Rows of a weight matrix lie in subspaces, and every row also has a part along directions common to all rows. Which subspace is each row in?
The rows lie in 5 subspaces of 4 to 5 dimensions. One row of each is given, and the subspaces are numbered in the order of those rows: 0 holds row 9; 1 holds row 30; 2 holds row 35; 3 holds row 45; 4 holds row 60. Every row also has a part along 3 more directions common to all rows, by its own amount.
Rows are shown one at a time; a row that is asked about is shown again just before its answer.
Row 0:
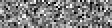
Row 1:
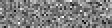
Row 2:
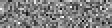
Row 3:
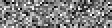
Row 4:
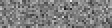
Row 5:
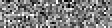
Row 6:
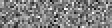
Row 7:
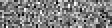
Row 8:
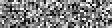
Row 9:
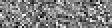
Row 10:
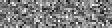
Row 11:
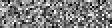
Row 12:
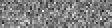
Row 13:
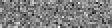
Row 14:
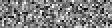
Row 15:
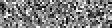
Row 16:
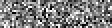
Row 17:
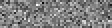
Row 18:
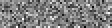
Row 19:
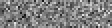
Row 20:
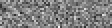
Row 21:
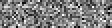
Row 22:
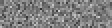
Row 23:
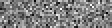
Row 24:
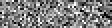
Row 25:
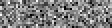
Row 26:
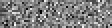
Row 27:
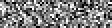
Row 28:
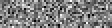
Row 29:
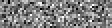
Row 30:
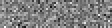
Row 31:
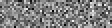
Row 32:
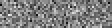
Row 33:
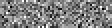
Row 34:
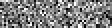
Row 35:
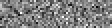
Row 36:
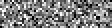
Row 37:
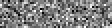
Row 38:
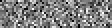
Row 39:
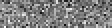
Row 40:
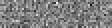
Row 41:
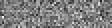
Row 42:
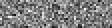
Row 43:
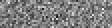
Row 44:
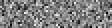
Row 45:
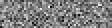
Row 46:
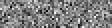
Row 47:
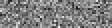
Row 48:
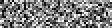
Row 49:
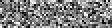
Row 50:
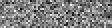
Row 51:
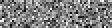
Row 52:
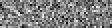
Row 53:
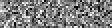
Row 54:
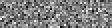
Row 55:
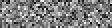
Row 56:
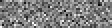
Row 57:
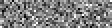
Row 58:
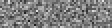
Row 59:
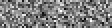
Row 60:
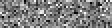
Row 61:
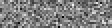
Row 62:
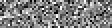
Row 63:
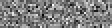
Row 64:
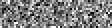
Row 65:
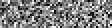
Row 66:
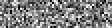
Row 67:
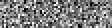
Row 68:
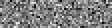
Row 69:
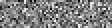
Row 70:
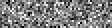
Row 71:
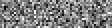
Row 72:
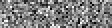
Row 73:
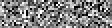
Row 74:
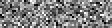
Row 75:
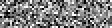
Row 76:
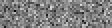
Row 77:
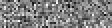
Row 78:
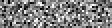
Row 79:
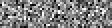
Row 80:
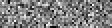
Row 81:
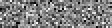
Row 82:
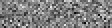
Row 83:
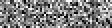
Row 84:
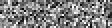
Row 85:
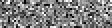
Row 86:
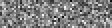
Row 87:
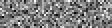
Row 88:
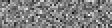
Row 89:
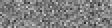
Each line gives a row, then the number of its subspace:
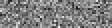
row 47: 0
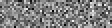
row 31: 3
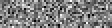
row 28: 2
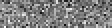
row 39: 1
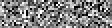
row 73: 4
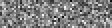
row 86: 0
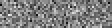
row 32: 2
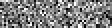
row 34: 1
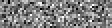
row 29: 3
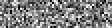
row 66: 1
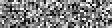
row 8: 1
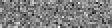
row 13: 0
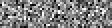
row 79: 2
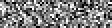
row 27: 2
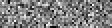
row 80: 2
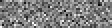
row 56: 3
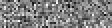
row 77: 1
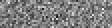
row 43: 2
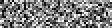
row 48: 3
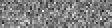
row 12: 1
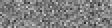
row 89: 3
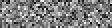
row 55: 4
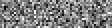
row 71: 1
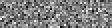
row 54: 3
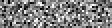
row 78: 3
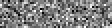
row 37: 2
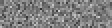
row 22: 3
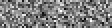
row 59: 0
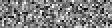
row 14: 2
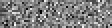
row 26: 4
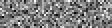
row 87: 3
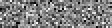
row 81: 0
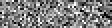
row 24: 1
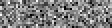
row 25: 0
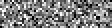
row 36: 3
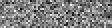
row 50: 2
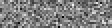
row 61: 0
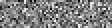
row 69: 3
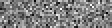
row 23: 1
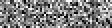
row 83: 0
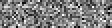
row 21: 1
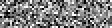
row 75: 2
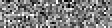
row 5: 1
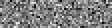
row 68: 0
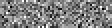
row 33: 2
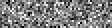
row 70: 4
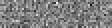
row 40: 1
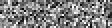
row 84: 4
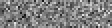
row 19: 4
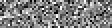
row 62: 2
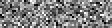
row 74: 0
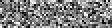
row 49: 0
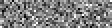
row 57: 3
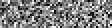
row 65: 4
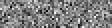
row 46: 4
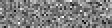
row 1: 0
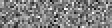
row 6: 0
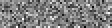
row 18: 1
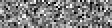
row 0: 4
